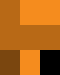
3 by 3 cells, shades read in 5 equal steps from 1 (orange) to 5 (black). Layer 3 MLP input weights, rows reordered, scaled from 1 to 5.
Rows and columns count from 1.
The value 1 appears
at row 1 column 2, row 1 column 3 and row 3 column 2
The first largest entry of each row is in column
1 1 3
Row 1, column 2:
1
